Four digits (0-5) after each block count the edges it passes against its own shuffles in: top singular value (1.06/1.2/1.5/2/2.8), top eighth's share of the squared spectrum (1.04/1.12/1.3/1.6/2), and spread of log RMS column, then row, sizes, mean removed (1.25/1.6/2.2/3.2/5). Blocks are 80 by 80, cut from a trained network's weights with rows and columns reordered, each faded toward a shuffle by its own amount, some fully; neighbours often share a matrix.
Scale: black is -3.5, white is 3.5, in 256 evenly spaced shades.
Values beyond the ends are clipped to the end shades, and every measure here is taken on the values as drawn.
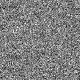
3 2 0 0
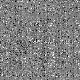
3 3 1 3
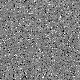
0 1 0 0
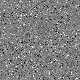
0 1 0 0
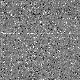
2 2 2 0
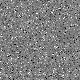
0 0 0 0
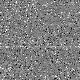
1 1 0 0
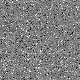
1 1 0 0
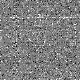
2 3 2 0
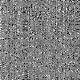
3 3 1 3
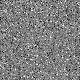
1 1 0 0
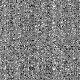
3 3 0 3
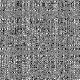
4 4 1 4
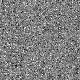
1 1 0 0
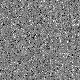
1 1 0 0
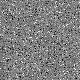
1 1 0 0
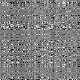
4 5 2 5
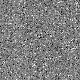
0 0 0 0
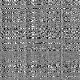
4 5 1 4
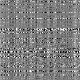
4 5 1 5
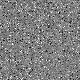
1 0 0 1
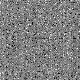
2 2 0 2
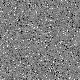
0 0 0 0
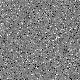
0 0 0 0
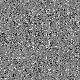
2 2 0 1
